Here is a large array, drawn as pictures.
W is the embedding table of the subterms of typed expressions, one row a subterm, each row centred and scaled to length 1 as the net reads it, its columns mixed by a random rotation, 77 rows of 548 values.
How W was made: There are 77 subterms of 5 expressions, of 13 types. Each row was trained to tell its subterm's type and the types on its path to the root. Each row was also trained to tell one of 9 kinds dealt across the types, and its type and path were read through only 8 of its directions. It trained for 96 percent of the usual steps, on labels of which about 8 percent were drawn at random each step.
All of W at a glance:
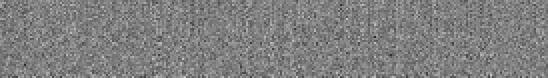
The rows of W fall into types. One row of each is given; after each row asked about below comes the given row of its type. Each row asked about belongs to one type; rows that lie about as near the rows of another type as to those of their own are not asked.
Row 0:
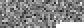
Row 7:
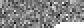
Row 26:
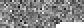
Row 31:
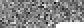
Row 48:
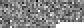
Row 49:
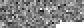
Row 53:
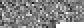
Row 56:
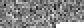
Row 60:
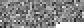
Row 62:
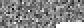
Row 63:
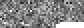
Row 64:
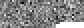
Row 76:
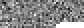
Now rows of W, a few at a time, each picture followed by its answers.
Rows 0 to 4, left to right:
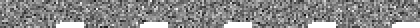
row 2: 0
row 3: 49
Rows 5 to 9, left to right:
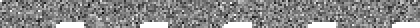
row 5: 63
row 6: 56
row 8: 49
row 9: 76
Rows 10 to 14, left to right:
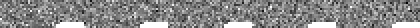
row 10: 63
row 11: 53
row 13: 49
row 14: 48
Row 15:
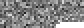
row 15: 60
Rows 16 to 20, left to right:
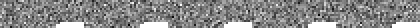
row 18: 49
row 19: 49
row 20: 64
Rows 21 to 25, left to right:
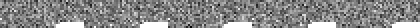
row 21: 48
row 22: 48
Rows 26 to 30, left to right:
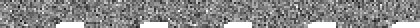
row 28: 63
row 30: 63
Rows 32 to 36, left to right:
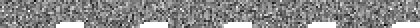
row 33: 62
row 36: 7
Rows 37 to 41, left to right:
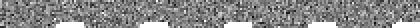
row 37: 60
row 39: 53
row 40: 0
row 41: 53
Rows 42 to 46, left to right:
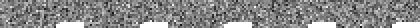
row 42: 26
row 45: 64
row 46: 0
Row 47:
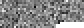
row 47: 7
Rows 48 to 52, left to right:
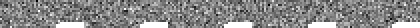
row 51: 76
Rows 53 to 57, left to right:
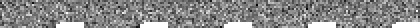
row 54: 0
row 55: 63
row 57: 26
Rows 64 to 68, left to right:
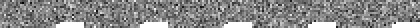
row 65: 26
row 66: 7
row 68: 60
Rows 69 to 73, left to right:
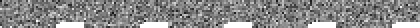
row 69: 53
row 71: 60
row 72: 60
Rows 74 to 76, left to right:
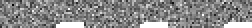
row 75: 26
